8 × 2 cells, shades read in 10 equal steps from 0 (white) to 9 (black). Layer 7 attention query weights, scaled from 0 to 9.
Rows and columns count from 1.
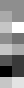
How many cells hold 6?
1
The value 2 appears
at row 3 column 1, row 5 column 1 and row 8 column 1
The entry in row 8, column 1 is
2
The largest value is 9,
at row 7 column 1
